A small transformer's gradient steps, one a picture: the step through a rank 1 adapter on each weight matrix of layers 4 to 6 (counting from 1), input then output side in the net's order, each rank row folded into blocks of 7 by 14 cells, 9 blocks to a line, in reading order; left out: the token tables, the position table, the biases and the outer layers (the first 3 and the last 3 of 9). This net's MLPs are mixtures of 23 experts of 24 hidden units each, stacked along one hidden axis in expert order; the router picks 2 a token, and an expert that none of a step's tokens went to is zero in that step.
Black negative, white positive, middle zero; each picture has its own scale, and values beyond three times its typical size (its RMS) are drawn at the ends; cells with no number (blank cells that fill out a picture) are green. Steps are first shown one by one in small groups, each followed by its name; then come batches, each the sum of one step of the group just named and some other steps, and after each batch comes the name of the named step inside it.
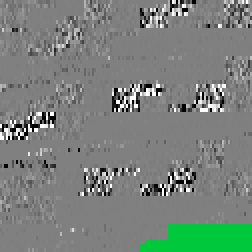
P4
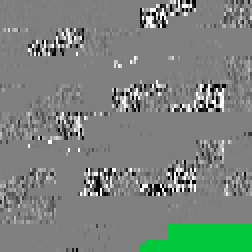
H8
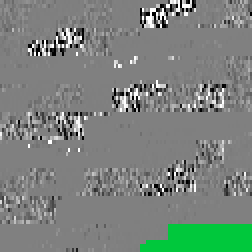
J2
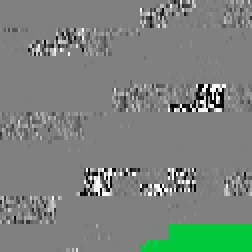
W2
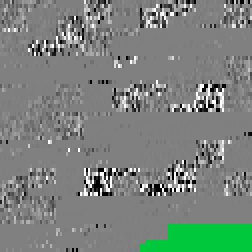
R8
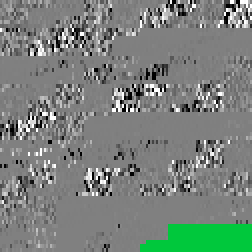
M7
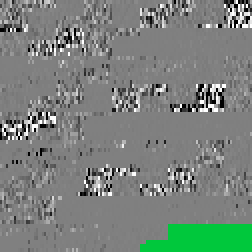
W2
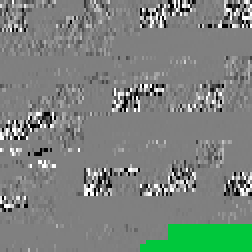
J2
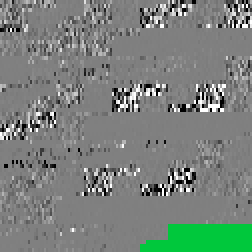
P4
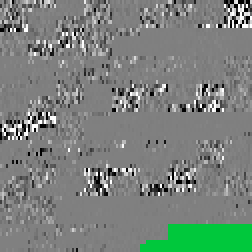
R8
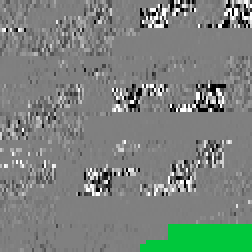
J2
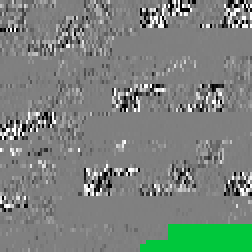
J2
